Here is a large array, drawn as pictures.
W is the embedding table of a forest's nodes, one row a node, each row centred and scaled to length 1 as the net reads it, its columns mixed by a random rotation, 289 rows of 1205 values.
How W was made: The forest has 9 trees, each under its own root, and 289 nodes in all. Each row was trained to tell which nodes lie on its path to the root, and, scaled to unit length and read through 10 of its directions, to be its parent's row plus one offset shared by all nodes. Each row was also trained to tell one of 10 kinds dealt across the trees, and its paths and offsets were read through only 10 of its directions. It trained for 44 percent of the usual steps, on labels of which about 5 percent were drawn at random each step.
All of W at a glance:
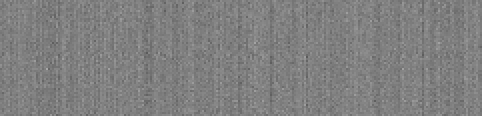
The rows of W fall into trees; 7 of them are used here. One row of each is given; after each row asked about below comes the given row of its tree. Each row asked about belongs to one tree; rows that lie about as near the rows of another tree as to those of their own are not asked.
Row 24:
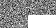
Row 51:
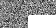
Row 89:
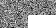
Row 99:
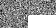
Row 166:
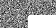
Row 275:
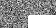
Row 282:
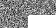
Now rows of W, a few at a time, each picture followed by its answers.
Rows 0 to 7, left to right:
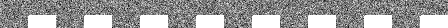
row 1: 51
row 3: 166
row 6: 275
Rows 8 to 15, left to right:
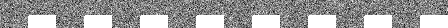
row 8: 24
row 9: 166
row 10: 89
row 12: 51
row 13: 275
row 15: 275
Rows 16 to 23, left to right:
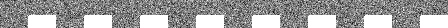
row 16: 89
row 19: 99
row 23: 166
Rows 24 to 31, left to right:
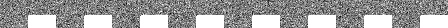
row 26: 24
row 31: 282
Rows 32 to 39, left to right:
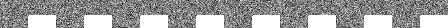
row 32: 51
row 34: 275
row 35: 166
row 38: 89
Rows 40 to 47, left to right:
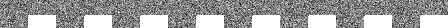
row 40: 51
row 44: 89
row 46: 166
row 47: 275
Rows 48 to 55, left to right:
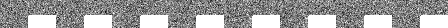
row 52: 24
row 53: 89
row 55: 89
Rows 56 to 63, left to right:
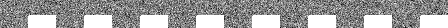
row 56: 166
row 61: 275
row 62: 99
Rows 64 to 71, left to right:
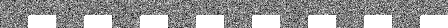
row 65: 166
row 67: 275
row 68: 99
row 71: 89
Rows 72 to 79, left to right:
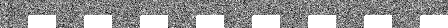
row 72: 51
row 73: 275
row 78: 166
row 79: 89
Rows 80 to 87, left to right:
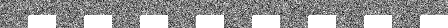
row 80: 89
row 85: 99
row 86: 51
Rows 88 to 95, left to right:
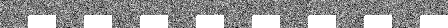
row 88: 89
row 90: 89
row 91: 24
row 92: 99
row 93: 99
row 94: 166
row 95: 275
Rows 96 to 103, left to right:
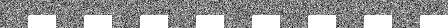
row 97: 99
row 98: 275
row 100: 51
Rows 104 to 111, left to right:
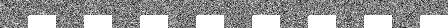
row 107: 275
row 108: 282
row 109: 166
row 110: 51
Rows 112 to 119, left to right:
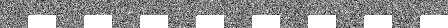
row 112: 282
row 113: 275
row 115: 166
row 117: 51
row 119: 89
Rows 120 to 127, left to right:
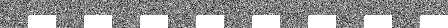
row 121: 51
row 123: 89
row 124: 51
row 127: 99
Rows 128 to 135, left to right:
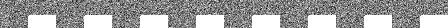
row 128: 275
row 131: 275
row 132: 99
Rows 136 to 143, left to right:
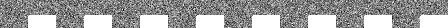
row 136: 275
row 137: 275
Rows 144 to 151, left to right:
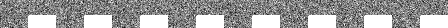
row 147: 99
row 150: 24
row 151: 89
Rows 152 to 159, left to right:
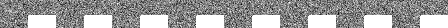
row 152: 99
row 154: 275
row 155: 51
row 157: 166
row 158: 89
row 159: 89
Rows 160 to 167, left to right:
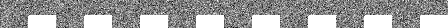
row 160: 99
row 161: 166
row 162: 99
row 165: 89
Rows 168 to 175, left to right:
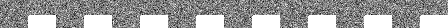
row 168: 51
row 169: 275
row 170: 89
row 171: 166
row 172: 89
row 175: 99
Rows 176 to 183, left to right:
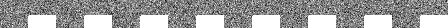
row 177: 275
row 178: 166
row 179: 51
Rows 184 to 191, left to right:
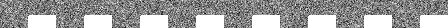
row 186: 89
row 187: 99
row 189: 99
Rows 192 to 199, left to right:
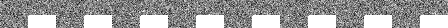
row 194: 89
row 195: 99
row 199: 99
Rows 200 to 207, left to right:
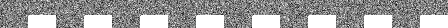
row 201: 89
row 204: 275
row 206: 99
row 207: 51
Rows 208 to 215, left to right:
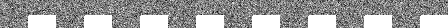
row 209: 89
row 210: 166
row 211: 51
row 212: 166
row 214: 89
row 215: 166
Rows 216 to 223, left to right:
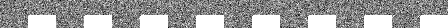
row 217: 166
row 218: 166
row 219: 275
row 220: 275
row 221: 24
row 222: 51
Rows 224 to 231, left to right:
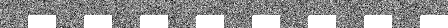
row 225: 275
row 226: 89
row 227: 166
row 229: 166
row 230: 51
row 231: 51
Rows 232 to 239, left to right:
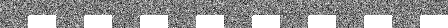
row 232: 166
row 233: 24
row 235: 275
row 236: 89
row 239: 24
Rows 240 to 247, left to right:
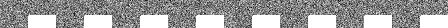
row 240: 166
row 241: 51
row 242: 166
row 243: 99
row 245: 275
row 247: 275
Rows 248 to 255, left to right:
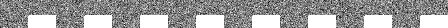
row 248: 89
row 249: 166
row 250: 99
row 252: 166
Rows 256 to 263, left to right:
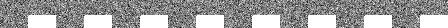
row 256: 275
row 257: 166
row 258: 89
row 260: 275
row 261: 99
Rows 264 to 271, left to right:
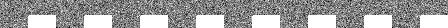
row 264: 89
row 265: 99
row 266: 89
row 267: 89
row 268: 166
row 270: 275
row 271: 275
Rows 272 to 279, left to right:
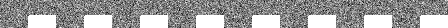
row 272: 166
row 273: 89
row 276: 282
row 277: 275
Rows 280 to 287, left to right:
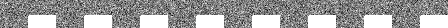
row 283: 99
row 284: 166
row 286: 275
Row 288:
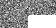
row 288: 166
